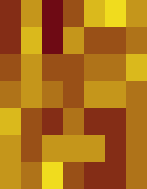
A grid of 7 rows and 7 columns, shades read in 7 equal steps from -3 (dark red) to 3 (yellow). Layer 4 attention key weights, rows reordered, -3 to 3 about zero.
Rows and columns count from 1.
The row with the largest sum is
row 4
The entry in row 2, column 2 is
2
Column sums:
-1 3 -5 -2 -1 -3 3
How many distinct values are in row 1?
6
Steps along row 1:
up down up up up down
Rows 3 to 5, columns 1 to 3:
-1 1 -1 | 0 1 0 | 2 -1 -2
